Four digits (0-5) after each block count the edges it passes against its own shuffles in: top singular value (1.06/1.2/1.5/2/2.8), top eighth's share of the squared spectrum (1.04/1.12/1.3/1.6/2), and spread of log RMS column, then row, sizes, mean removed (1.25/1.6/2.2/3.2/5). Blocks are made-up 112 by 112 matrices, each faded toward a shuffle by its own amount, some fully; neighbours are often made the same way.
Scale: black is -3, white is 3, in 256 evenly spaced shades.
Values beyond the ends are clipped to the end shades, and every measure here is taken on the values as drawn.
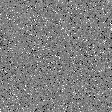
0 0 0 0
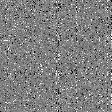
2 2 3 1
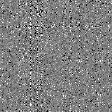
2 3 3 2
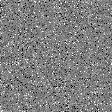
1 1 1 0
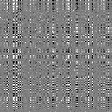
5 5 4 4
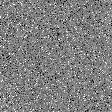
0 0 0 0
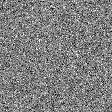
0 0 0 0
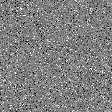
2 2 1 0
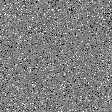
1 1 0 0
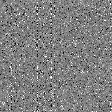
3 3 2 1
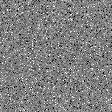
2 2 0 0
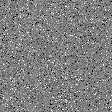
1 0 0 0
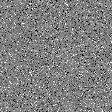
2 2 1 0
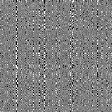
5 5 4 2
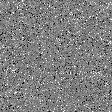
0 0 0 0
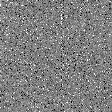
2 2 1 0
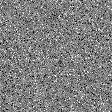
1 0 0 0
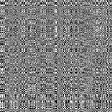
5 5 4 4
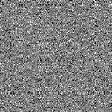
4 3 2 2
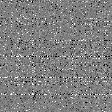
2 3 2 3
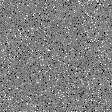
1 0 0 1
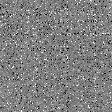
1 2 2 2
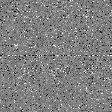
2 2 1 2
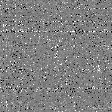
2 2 2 2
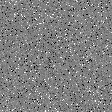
0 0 0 0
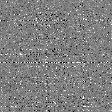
3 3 2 3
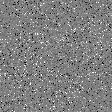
0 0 0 0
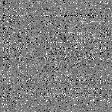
2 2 3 3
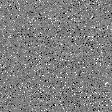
1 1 1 2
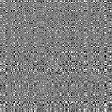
5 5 4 4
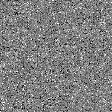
3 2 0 1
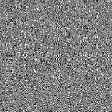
4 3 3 2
